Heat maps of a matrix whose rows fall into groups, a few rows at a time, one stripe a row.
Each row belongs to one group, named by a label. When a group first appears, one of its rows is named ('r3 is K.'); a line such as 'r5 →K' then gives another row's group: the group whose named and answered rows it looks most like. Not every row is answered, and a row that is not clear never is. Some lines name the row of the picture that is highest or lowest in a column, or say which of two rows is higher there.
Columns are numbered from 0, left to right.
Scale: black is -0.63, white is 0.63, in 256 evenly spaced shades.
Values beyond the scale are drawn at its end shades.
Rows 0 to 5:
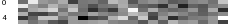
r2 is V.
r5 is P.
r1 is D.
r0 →D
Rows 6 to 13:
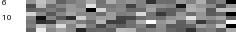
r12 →V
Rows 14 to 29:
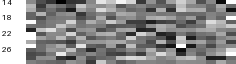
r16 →P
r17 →D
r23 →D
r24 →P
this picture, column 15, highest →25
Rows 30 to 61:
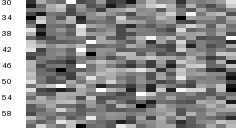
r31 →V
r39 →V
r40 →P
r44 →V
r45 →P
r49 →P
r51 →V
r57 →V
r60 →V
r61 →D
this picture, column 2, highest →51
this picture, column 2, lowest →52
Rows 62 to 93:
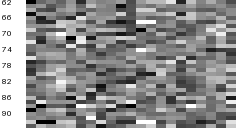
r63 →P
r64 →V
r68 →V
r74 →V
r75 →V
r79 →V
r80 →V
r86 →P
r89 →V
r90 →P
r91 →P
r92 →V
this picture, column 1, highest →87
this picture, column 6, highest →91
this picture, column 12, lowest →80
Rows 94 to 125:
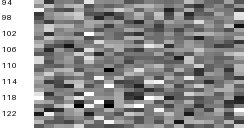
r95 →D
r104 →P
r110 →V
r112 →D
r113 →P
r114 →V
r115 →P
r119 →P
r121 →V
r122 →D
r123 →P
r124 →P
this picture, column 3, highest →120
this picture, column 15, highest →113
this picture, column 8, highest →96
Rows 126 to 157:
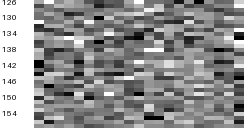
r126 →D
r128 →V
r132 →V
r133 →V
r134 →P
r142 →V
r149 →P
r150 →D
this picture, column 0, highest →131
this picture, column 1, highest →126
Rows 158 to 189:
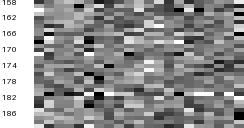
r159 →P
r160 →D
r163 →V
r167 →D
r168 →D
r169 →P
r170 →D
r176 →D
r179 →V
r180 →P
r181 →P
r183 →D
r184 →D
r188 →D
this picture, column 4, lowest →159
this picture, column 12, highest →164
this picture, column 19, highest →181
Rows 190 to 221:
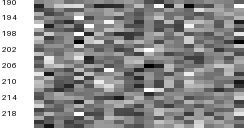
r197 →P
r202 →V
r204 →D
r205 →D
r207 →P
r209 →P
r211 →P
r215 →P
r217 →V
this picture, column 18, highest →206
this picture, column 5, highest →196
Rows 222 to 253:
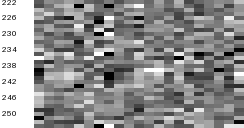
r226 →P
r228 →P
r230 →P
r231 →P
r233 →P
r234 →P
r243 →P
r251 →V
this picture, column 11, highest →239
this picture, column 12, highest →239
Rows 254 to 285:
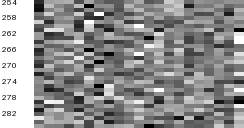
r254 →V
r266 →D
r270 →D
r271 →P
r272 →V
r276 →V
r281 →V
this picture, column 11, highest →265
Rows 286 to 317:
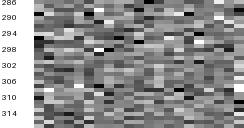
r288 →P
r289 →D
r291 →P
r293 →V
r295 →V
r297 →V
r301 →D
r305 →V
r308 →D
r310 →D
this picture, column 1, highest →308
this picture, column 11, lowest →286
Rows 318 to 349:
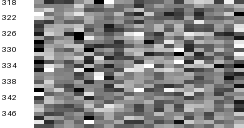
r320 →D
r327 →P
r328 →V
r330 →D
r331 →D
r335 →D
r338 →D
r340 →V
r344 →P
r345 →P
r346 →V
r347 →D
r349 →V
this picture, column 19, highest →318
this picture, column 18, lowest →334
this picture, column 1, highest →335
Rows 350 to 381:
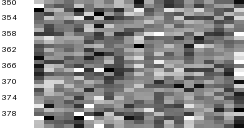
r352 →V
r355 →V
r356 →P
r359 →D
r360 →D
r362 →D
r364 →D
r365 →V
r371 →D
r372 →D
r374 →P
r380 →P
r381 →P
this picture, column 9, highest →353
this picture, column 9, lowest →379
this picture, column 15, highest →379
